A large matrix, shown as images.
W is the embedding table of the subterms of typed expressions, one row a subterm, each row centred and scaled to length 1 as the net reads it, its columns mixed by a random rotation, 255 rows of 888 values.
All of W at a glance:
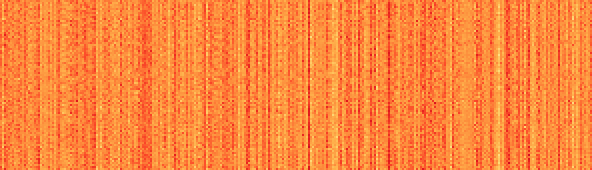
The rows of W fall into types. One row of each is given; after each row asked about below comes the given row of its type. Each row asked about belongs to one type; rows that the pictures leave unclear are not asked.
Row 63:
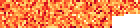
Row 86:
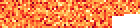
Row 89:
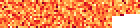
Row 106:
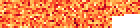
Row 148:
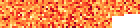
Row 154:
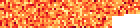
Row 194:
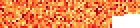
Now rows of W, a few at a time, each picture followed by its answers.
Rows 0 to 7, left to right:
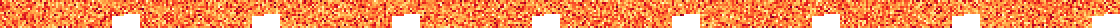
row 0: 63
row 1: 194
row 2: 86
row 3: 106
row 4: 89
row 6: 63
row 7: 148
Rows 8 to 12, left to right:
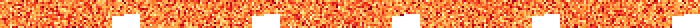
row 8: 148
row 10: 89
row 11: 148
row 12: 63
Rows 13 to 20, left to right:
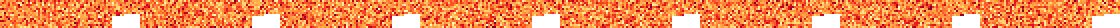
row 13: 106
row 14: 63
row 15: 63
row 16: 148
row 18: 89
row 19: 89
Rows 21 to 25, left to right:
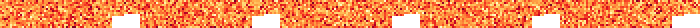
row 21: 148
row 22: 63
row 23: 86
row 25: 63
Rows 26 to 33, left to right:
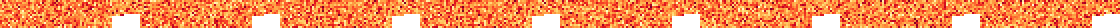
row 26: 89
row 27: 106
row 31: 86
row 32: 106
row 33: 106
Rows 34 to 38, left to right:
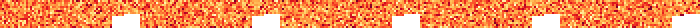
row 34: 63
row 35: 63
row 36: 86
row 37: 106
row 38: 89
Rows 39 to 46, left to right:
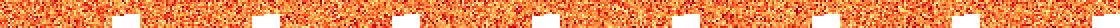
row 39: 89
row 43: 154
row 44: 194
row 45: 148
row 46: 86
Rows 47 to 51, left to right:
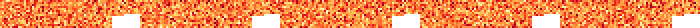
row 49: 194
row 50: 86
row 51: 194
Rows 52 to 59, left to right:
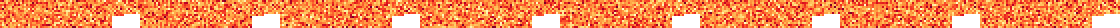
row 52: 86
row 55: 154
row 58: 194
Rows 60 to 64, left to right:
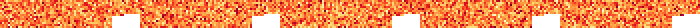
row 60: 89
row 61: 194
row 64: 89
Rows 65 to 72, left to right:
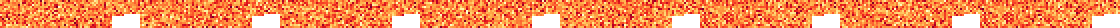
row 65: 106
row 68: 194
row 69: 148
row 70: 194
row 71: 86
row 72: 194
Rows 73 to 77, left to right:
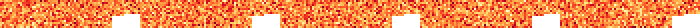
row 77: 154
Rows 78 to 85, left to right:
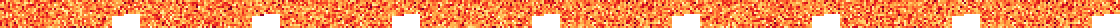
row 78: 154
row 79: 89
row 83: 148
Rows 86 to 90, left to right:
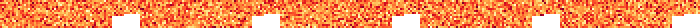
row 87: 154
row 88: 86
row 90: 194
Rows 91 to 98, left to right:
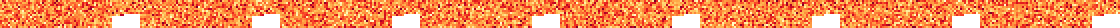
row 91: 89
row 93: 86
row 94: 154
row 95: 63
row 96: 148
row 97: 86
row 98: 194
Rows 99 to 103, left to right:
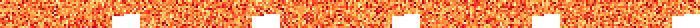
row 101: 194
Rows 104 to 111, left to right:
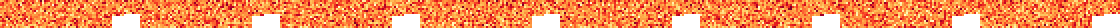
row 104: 106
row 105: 89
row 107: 148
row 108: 106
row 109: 89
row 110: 86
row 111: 86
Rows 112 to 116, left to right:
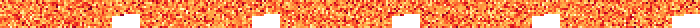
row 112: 89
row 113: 194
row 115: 194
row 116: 148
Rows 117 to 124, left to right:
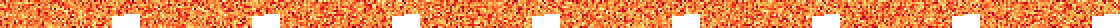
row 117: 154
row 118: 154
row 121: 194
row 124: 63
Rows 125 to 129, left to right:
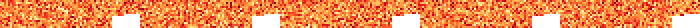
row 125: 154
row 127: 86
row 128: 86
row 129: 89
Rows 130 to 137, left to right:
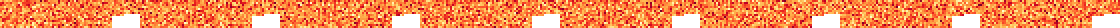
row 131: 194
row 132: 106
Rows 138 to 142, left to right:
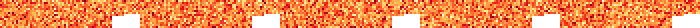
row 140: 63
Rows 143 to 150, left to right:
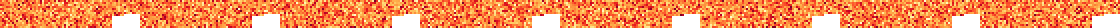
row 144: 63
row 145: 63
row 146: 89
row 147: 89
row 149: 89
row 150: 63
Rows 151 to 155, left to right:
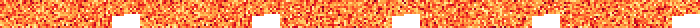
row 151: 86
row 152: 86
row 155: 106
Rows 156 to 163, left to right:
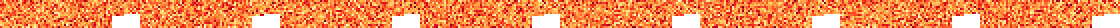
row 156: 86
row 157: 89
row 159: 63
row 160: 86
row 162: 86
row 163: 63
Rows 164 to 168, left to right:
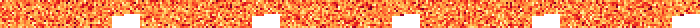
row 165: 86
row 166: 89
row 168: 89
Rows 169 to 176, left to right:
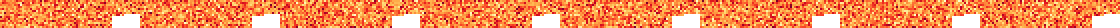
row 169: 106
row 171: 63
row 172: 106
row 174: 86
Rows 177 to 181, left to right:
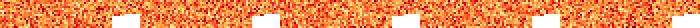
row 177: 106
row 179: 154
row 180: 89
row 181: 148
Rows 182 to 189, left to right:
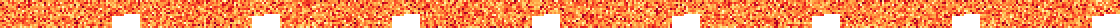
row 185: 63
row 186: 194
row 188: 106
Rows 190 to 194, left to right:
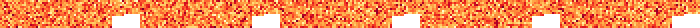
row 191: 63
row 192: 194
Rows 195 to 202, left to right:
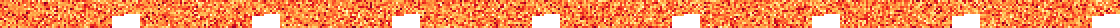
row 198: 106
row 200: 106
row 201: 63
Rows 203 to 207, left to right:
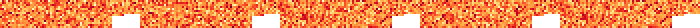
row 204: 194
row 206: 194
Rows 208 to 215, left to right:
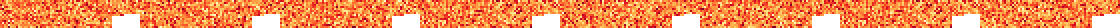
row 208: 89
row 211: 63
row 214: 63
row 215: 86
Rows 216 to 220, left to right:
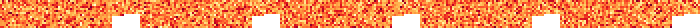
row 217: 106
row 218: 63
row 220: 63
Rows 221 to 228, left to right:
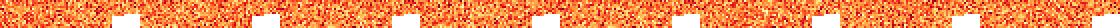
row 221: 194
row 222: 86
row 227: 148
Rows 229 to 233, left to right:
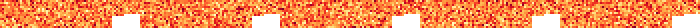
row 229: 86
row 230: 106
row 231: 154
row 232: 148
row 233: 148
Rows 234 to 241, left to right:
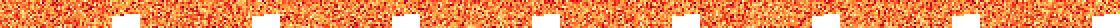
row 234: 89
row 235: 148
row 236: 106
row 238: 194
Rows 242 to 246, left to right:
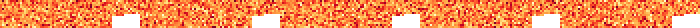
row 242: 86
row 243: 154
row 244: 106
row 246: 86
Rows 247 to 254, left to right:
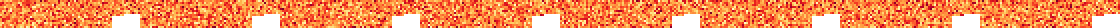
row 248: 148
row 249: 154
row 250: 89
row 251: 63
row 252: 194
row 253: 89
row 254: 86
